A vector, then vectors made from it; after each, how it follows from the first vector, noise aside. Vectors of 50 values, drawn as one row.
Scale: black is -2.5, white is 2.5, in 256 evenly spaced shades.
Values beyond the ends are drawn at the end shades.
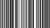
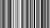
sign-scrambled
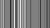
partly zeroed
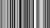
sign-scrambled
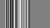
partly zeroed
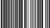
wrapped around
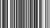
wrapped around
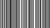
partly zeroed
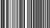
wrapped around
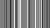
partly zeroed
